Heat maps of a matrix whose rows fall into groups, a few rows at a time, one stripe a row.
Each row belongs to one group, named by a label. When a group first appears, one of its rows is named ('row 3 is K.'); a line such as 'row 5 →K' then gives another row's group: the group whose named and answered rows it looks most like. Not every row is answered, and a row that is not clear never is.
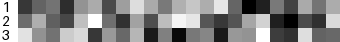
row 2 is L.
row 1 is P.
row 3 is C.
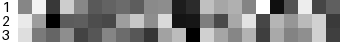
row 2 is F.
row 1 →C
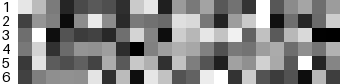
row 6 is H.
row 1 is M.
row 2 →L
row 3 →M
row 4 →L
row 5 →M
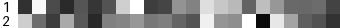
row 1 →M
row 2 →F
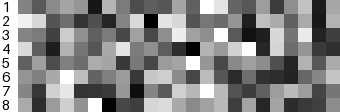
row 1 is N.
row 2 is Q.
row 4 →F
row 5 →L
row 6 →H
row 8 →H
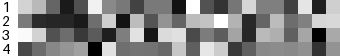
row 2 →P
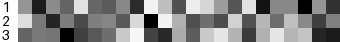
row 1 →H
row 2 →Q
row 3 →M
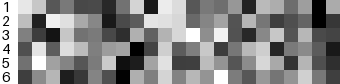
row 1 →Q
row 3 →P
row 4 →C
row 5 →C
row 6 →P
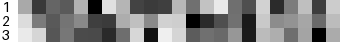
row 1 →N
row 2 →Q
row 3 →Q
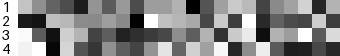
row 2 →H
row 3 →F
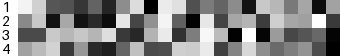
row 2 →F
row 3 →H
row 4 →M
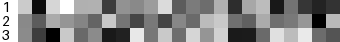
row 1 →H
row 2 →N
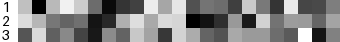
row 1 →H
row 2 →Q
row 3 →M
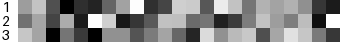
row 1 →M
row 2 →L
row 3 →F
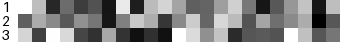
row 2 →M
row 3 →N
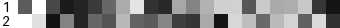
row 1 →M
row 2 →F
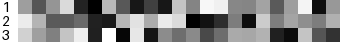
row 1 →N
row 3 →C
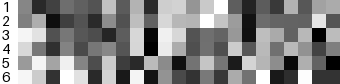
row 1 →P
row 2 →P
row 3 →Q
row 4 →Q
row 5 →C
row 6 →C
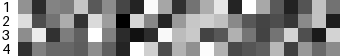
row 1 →H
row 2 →P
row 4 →P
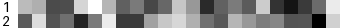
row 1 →L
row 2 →L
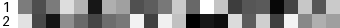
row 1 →N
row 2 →Q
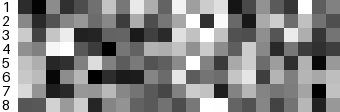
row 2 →P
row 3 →N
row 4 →H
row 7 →L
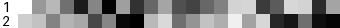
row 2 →C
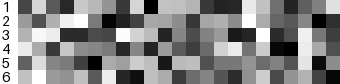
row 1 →L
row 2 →H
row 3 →M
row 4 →C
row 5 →M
